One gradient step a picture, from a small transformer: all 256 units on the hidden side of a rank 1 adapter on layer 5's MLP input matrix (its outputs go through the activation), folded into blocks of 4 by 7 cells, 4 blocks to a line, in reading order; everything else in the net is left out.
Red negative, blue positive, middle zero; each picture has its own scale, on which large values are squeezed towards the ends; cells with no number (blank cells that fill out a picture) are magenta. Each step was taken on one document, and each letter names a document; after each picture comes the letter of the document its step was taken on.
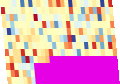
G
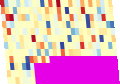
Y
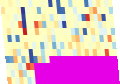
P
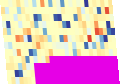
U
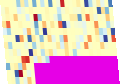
U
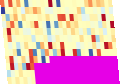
Y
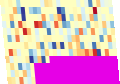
P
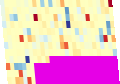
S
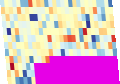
G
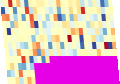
Y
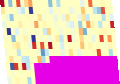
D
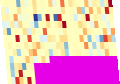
U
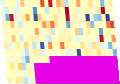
S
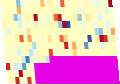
U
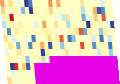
D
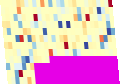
U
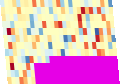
G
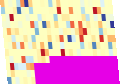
D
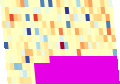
S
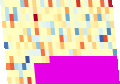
S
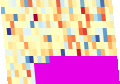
G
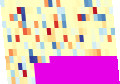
P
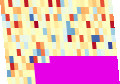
Y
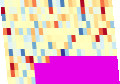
G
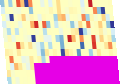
D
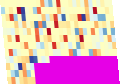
P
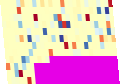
U
